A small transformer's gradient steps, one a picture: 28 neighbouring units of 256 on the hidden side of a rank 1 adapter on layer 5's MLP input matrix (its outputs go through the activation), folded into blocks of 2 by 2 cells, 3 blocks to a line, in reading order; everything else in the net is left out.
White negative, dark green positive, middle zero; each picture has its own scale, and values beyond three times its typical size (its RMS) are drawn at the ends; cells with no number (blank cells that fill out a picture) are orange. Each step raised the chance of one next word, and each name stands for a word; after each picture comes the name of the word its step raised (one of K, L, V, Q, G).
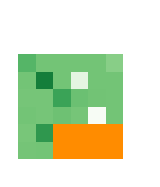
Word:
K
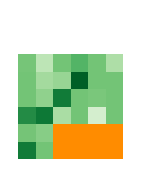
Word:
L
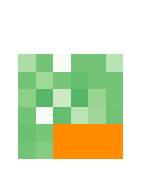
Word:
K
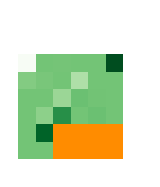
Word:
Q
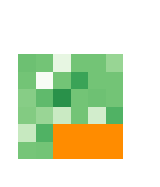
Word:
L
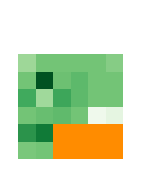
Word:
K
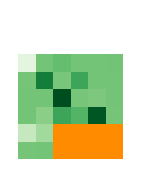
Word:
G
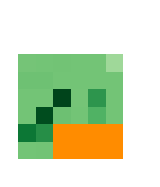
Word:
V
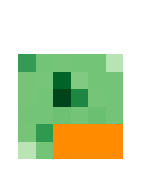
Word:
V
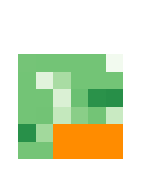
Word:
G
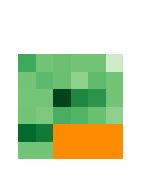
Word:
V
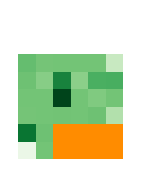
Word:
V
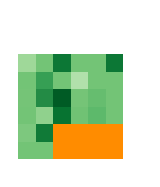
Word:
Q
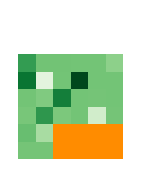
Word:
L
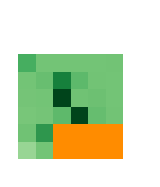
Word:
V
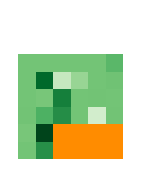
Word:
K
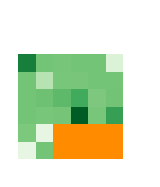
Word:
Q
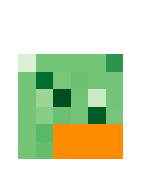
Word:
G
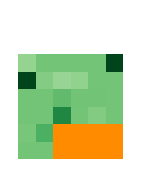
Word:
Q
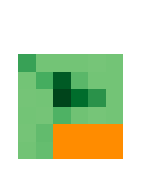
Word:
V
